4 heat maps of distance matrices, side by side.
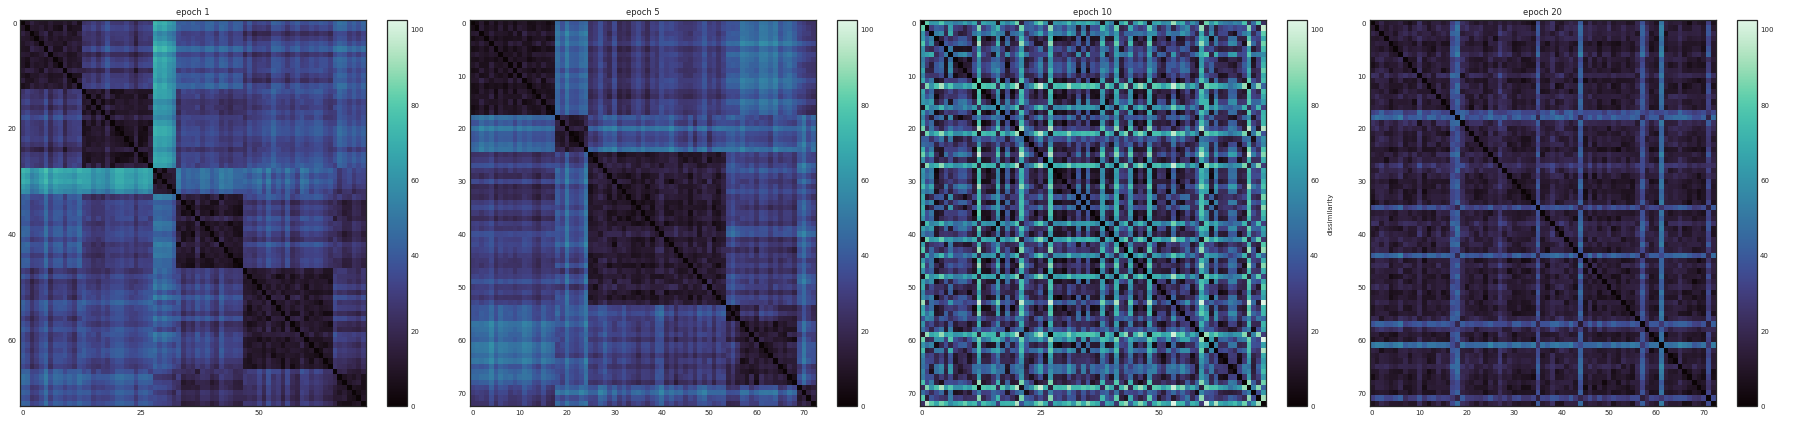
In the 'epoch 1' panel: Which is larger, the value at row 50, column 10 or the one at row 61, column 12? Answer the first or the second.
the second
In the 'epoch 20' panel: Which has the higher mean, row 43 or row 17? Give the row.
17
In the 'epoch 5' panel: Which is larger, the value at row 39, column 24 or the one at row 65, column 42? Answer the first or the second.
the first
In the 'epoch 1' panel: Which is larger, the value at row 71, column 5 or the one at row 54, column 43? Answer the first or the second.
the first
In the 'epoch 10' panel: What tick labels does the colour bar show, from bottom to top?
0, 20, 40, 60, 80, 100
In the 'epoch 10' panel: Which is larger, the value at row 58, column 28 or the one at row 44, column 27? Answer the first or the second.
the first
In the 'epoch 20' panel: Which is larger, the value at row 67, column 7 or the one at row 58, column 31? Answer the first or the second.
the second
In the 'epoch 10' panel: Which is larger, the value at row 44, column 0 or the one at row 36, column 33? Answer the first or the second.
the second
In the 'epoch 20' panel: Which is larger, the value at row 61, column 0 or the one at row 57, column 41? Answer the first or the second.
the first
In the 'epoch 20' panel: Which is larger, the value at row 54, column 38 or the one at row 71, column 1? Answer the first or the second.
the second
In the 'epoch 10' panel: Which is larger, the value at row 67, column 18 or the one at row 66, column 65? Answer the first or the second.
the first
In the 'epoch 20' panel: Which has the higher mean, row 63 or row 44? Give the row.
44
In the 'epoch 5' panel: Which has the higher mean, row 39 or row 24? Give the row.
24
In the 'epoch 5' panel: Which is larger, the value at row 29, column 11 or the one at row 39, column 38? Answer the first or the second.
the first
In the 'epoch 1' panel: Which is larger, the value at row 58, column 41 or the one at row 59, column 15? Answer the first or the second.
the second
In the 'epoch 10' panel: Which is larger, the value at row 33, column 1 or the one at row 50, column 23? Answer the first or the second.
the second
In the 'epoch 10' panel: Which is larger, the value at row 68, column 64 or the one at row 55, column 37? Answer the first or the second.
the first
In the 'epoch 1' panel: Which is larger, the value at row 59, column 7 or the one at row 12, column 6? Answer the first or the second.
the first
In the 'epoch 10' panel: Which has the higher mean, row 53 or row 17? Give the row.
53
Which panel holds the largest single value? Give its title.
epoch 10
